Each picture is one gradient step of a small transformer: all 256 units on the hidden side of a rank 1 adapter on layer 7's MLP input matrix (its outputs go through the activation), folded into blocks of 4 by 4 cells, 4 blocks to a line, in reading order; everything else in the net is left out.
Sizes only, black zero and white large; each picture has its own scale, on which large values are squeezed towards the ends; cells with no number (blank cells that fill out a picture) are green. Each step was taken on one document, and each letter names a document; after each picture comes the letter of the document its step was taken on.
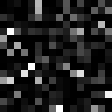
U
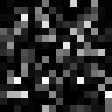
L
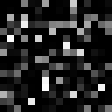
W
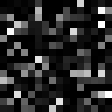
U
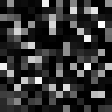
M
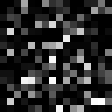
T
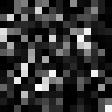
L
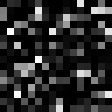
U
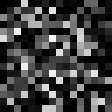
L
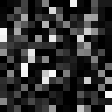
L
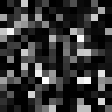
L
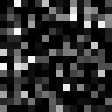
M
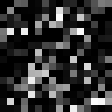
T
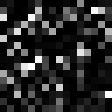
U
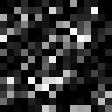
L
